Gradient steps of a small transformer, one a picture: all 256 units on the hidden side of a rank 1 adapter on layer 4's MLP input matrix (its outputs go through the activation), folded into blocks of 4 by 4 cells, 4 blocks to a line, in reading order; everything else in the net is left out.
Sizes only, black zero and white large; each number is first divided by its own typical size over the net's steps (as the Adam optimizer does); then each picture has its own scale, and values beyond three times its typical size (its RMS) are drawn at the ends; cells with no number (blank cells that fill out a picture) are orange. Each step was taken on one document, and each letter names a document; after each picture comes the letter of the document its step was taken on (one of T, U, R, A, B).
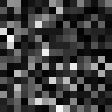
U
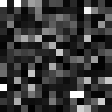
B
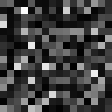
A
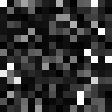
B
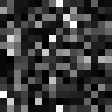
U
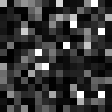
B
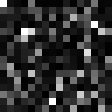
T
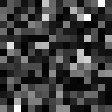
U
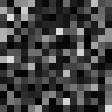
A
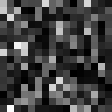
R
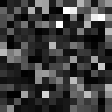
R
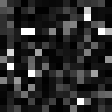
T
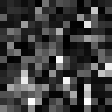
U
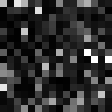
B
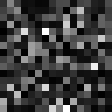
U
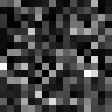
A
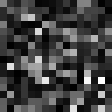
A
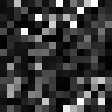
B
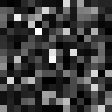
A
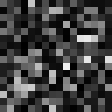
U
